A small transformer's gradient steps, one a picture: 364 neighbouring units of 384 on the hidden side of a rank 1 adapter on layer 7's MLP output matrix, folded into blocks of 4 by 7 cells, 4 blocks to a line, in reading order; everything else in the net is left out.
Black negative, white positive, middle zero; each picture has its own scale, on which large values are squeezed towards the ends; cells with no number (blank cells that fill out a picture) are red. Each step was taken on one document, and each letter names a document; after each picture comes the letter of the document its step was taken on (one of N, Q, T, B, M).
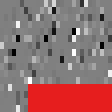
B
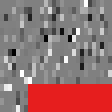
B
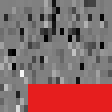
B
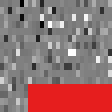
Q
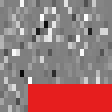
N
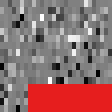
Q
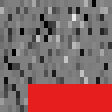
N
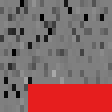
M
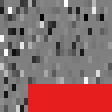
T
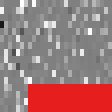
M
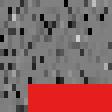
T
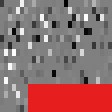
M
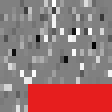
B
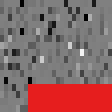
N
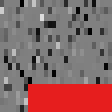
N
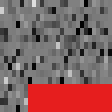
Q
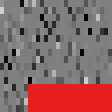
M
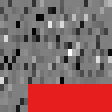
Q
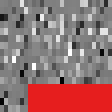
Q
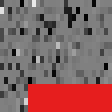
M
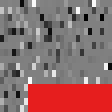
T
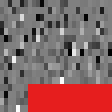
Q
